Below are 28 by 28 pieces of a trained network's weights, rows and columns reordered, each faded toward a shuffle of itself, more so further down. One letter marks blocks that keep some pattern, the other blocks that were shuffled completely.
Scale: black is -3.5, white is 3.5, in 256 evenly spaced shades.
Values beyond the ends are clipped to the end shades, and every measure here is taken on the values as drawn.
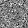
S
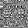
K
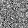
S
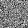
S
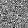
K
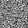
S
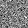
S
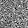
S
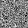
S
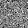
S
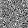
S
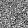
S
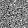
S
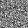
S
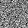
S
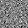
K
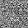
K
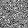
S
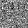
K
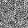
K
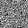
S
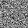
S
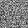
K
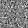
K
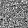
S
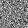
S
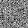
K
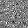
K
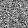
S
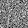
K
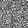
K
